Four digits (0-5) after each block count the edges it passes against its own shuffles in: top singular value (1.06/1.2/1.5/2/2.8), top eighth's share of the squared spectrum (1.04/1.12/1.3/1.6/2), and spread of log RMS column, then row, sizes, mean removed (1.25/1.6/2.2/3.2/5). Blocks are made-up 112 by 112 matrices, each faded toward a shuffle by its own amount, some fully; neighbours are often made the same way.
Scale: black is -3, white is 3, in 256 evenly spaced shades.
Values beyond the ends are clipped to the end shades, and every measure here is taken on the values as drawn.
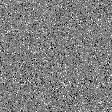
0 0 0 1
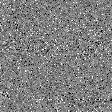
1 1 0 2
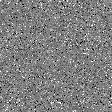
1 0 0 1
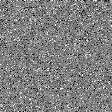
1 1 0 3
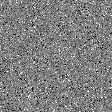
1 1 0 1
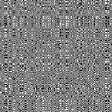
5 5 4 4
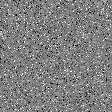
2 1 0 0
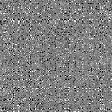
4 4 3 3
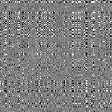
5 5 4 4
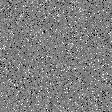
0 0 0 0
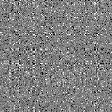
4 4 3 3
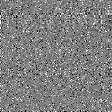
4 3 2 2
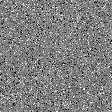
3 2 0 0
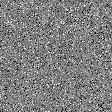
3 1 0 0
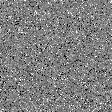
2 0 0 0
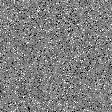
3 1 0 0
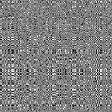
5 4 4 4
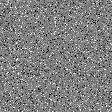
0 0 0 0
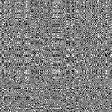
5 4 3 3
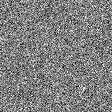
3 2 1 0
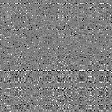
5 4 2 3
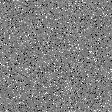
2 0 0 0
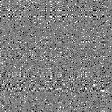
4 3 2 3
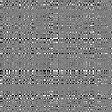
5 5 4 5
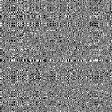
5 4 3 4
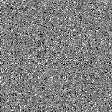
4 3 1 2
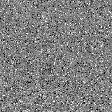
3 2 0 1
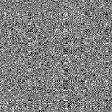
5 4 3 3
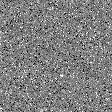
0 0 0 0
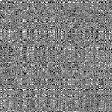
5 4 3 3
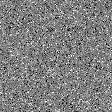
2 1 0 0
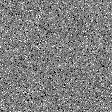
1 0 0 0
